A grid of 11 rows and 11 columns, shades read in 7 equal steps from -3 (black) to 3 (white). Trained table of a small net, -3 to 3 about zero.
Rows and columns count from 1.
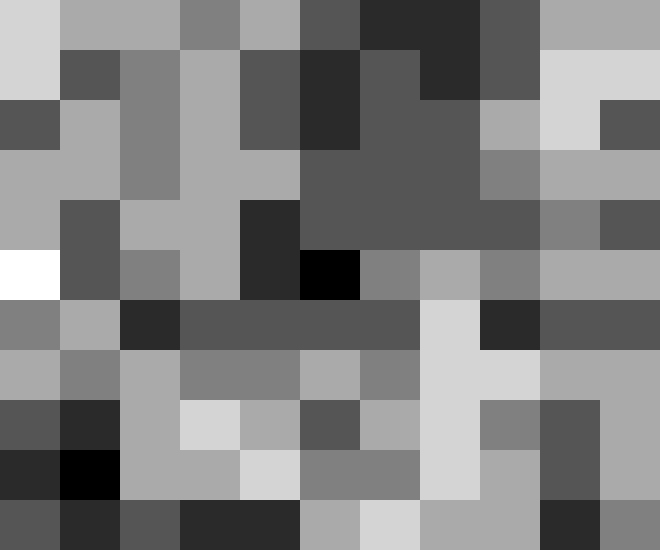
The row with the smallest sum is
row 7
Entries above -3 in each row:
11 11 11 11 11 10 11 11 11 10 11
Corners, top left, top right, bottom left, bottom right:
2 1 -1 0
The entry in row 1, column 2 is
1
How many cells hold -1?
33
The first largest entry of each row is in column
1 1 10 1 1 1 8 8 4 5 7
